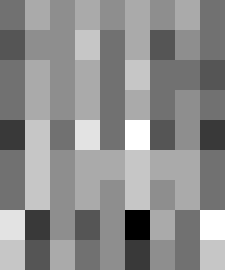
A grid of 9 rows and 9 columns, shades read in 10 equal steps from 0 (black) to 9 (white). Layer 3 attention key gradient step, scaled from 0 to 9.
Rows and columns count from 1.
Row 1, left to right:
4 6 5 6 5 6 5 6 4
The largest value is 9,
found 2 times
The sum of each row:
47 42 43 44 44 51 49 42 43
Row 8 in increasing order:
0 2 3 4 5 5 6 8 9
